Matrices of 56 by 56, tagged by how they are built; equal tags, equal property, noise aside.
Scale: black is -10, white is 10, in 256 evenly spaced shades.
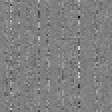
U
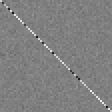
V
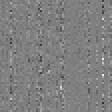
U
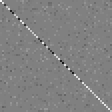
V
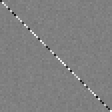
V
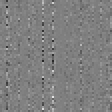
U
